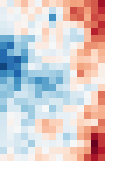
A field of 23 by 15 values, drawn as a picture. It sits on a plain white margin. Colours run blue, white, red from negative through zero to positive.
The texture is blotchy. The histogram is bell-shaped. The middle left is the ninth with the lowest average. Values rise toward the right. There are no regular stripes. No single row or column stands out from its neighbours.
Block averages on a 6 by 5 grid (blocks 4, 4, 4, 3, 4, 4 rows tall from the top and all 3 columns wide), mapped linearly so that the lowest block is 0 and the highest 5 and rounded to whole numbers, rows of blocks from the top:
23245
12324
01233
11123
22334
22335
